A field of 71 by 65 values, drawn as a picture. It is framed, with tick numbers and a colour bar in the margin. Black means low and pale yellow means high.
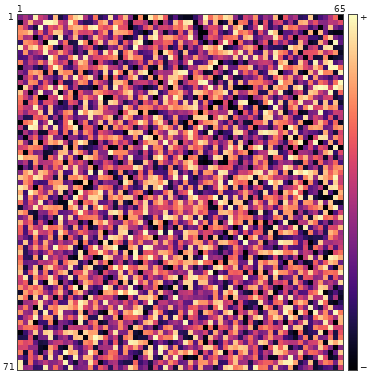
On average the colour sits 50% of the way up the scale. The grain is fine, like static. The values spread evenly over their range. No overall slope runs across the table. No single row or column stands out from its neighbours. No seam splits the table. The halves do not mirror each other.
